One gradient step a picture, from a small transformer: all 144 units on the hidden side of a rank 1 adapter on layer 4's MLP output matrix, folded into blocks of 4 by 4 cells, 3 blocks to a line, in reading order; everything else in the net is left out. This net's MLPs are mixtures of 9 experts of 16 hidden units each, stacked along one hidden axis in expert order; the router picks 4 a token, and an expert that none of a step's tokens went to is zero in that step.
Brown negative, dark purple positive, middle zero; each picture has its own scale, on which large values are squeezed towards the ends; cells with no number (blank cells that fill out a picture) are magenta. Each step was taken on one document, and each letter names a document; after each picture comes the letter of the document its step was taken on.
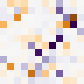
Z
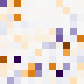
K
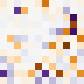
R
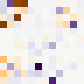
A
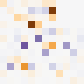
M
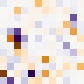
R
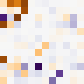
A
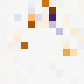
M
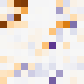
A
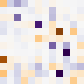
K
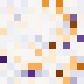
Z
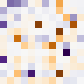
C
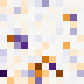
R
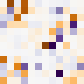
A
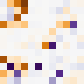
A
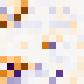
A
